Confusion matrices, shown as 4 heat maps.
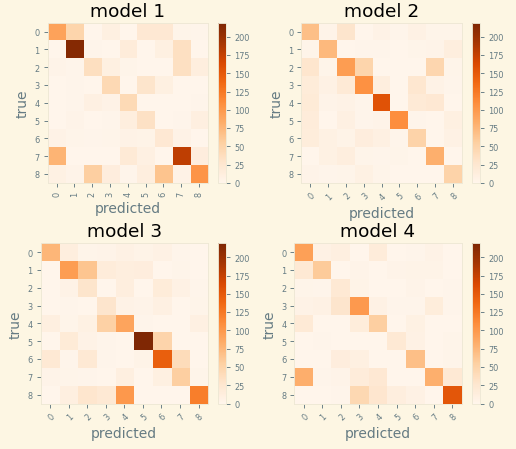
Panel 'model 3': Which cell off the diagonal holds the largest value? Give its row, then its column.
8, 4
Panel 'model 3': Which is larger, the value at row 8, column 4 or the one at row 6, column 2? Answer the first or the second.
the first
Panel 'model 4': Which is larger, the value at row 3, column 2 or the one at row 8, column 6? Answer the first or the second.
the first
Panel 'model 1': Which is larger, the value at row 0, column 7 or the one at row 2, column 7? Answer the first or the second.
the second
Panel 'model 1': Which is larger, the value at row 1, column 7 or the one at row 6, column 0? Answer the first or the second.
the first
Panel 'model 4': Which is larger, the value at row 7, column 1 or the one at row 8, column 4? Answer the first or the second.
the second
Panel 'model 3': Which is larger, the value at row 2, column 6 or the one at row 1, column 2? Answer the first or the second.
the second
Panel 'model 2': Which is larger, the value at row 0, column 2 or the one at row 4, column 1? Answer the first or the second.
the first
